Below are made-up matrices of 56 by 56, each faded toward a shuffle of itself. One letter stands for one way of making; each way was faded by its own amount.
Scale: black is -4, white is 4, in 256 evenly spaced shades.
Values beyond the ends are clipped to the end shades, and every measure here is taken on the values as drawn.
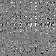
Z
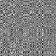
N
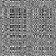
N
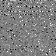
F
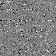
F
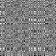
N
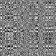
N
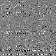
Z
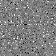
F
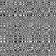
N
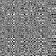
N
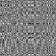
N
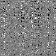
Z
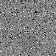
F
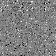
F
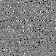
F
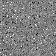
F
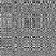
N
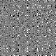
Z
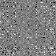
Z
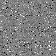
F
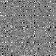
Z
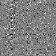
Z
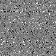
F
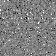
F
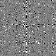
Z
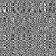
N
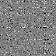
Z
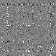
Z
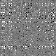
Z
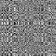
N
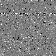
F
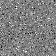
F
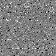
F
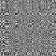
N
